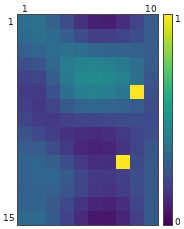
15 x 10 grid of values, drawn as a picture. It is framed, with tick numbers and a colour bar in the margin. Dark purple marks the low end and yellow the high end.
Calmest part: bottom left. Mirror symmetry: none. Ninth with the lowest average: bottom middle. Lone odd cells: 2, each higher than its neighbours.
